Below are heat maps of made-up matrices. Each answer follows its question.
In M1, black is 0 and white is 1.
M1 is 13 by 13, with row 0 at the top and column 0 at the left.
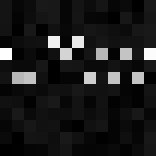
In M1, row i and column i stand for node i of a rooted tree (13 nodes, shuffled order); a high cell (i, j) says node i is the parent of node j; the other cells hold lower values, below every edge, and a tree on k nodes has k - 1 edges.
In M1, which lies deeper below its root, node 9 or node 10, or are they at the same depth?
the same depth
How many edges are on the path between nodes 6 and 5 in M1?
3
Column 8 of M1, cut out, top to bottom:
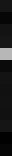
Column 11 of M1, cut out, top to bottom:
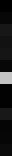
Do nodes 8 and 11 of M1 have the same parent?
no
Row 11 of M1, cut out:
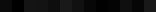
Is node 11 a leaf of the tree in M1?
yes
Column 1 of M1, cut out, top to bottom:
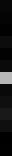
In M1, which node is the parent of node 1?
6
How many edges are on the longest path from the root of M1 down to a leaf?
2
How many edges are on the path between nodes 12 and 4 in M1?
1
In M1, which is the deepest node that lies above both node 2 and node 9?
6
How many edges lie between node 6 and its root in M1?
1
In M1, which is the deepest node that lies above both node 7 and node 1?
6
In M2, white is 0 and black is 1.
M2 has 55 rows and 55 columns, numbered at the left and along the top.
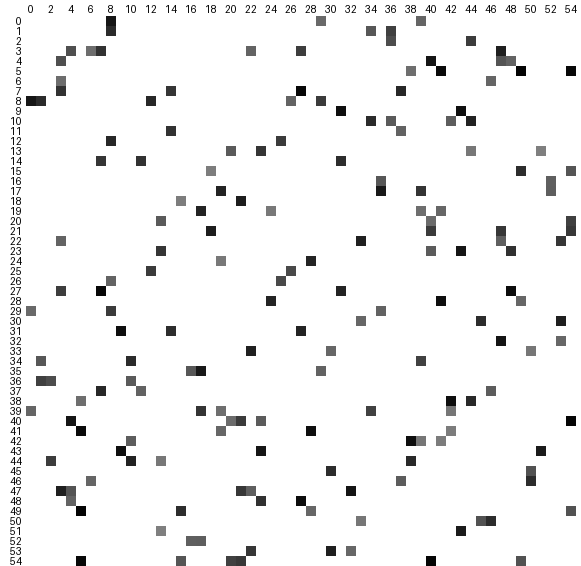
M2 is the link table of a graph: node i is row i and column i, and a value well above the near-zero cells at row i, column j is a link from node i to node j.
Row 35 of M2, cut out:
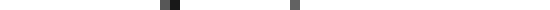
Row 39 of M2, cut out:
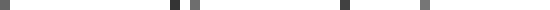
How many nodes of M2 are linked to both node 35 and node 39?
1
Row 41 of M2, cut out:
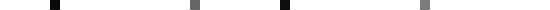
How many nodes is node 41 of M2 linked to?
4
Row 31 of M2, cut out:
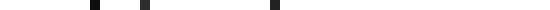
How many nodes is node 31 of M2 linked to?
3
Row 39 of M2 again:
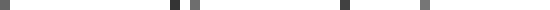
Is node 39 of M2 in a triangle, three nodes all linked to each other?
yes
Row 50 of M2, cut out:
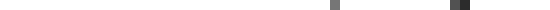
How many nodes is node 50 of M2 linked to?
3
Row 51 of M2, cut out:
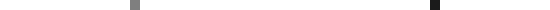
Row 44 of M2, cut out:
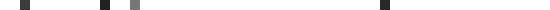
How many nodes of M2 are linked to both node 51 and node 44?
1
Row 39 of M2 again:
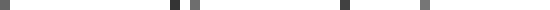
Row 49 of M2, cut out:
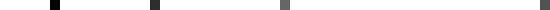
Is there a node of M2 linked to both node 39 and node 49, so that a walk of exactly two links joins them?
no
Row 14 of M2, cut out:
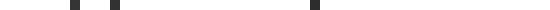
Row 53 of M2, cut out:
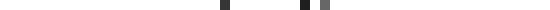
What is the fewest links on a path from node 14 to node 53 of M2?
4
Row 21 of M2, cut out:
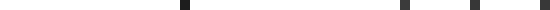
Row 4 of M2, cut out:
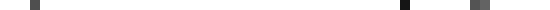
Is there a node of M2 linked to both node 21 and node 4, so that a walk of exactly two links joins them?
yes
